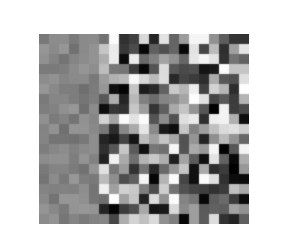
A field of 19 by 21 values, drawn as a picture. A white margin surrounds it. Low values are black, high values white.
Grain: fine. Odd rows or columns: none. Calmest part: top left. Seam: vertical, 30% of the way across, the left part calmer.
